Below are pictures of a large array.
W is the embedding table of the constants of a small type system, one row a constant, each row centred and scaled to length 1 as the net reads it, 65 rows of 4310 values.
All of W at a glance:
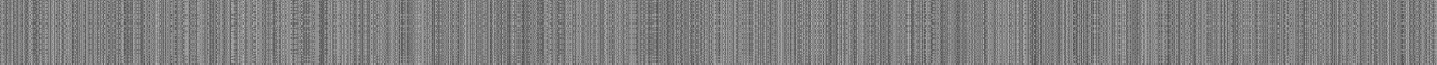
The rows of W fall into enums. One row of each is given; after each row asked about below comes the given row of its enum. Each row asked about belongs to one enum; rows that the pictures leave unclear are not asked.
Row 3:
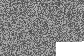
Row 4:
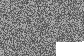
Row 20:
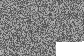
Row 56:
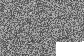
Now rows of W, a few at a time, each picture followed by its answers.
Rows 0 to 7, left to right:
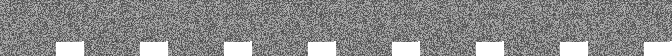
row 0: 3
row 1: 56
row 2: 4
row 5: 20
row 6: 20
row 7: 3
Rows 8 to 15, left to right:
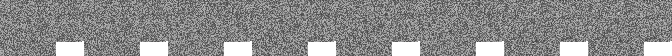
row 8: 4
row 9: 4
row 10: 3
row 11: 20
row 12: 20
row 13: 3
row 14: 56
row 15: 56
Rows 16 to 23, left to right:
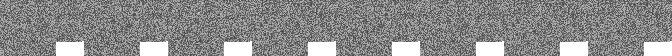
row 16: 4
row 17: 20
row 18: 56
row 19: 3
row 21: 4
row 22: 3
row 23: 3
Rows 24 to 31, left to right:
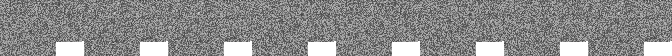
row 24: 3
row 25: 56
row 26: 56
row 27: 20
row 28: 3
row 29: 20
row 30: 4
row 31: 56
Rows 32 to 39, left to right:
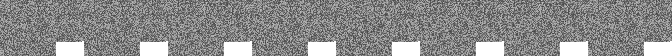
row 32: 4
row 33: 4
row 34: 3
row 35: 4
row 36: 20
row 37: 3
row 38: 3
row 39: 4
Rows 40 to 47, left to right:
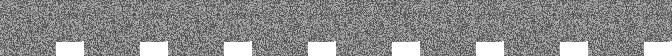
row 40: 20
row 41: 20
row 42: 20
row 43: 4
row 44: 3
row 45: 4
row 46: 20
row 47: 4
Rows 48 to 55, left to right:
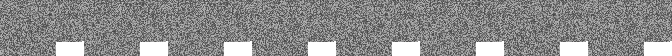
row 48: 20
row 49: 3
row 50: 3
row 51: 4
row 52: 20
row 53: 3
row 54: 20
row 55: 4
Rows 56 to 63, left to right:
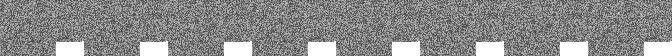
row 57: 20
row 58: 4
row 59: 56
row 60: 4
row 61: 20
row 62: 20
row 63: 56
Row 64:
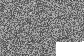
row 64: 56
